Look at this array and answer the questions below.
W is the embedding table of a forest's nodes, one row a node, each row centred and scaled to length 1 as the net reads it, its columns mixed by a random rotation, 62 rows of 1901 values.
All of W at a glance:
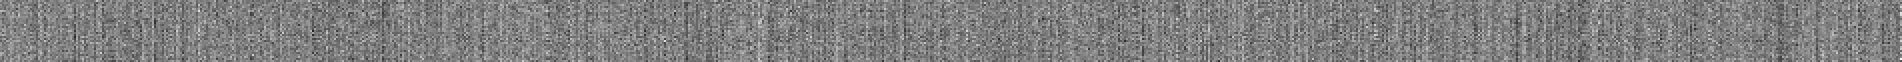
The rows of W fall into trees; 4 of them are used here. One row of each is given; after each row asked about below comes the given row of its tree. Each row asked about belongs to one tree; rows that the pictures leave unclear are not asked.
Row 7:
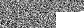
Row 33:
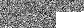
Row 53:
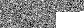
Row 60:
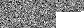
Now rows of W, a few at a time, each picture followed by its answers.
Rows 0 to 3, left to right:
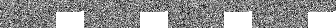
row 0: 53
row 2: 7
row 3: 33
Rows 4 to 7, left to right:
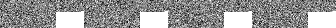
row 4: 53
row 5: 60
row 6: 53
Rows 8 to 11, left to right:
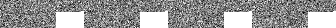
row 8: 53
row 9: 60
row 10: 60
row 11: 60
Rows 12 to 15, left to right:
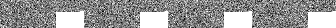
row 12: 7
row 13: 53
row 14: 7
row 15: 53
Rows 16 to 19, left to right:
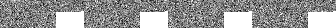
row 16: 7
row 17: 60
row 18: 60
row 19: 33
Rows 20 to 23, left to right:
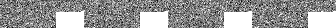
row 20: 33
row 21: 53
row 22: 53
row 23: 33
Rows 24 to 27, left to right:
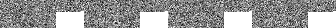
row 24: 53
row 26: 33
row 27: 60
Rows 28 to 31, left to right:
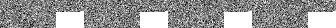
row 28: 53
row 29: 60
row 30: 60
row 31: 60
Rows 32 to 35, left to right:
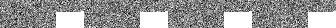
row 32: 7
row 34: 60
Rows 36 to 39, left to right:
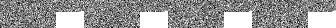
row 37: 7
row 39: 60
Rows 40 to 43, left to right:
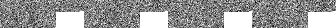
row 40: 7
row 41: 7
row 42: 60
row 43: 53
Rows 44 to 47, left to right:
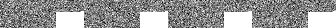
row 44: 53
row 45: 33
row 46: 7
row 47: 60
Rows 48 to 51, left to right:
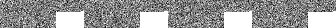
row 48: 60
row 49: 7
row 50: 33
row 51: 60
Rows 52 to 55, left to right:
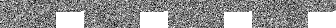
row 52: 60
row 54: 33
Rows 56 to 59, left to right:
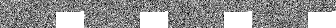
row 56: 7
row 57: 33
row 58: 7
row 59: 53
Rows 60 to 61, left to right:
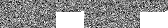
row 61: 33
